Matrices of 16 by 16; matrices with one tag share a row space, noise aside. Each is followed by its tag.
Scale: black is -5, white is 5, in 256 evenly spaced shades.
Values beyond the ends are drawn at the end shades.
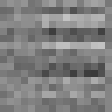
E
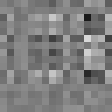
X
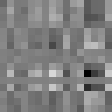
X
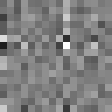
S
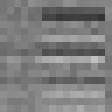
E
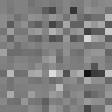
X
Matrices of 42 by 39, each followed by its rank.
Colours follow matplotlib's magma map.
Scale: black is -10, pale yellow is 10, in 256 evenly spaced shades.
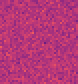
full rank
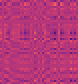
two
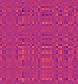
two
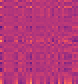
two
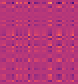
one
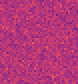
full rank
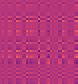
one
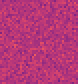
full rank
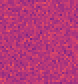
full rank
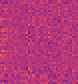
five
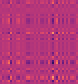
one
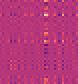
two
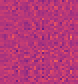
five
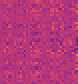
five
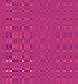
one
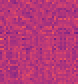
five
